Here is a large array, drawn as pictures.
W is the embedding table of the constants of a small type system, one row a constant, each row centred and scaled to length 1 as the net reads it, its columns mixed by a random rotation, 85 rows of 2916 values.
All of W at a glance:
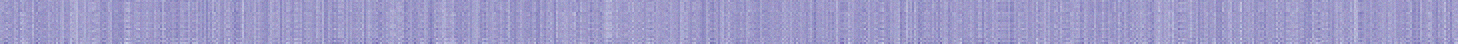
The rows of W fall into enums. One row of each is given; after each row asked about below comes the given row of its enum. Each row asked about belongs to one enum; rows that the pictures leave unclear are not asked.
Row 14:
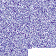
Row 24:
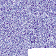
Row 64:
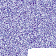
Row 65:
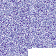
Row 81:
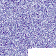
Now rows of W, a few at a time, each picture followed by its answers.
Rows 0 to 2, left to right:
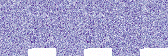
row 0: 24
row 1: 24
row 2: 65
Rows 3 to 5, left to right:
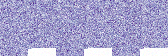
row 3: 64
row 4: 14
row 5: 65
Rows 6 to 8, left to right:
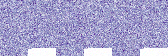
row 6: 64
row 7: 81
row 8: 14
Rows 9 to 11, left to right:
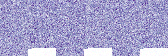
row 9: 24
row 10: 65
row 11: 64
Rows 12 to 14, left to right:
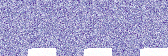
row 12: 64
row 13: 64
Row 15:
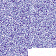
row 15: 65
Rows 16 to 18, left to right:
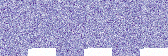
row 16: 64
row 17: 14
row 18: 65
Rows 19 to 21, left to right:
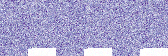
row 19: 81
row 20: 65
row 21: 64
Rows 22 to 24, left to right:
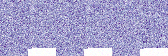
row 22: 65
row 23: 65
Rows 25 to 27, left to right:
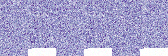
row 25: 24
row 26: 24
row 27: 65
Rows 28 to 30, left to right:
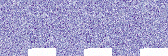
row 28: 24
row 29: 24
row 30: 81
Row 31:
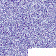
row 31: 81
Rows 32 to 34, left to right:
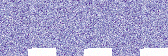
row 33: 64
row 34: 65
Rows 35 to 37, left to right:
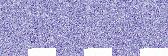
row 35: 24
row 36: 65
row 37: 81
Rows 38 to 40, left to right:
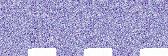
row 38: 24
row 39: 64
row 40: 64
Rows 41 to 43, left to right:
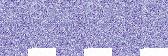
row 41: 81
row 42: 81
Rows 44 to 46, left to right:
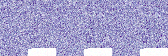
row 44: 64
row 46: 24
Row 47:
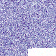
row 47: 81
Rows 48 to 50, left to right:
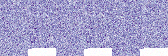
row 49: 24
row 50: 65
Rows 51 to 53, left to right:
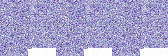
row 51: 65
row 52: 65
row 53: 65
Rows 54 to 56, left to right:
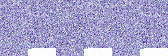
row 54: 24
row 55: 81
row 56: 24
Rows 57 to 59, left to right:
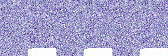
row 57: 24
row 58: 64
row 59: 64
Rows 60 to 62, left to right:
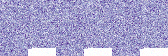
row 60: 14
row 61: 81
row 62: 65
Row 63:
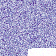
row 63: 64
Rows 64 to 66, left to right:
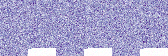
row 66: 24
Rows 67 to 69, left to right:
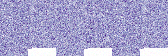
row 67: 65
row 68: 24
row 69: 65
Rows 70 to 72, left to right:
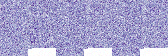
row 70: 24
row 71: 65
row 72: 65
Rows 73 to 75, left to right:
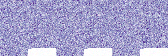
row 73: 64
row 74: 64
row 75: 24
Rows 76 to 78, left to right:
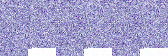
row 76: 14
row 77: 81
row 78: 81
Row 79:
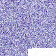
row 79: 81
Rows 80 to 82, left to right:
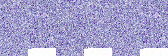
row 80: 24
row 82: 24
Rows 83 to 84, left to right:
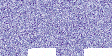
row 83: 64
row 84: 81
